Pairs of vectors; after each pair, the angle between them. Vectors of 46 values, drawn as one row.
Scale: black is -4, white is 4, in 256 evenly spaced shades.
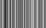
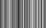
partly aligned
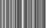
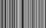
nearly opposite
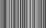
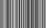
nearly opposite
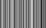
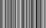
orthogonal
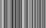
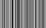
partly aligned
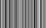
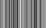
partly aligned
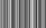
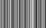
nearly parallel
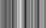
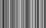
partly aligned
